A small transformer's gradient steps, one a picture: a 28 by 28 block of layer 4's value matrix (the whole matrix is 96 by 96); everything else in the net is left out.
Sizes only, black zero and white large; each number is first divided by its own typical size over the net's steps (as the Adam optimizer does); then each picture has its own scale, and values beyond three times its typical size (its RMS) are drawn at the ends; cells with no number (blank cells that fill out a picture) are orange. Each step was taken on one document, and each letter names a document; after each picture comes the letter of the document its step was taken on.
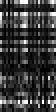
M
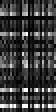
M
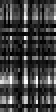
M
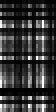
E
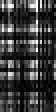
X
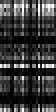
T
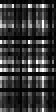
E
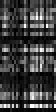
X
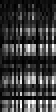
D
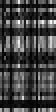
T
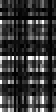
E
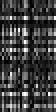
M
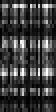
T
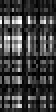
D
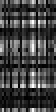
T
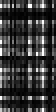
E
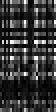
M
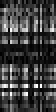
X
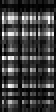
X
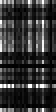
E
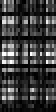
X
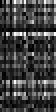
M
